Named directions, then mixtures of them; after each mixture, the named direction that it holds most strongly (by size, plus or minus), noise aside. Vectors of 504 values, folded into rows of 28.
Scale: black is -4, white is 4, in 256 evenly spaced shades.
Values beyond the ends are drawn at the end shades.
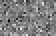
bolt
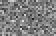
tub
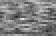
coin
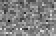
bolt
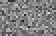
tub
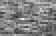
coin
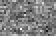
bolt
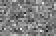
bolt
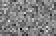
bolt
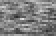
coin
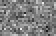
bolt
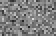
tub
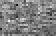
coin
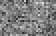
bolt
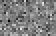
bolt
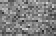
tub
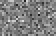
tub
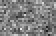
bolt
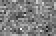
bolt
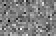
bolt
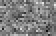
bolt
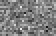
tub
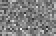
tub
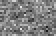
tub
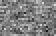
coin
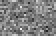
tub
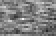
coin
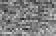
coin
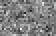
bolt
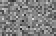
tub
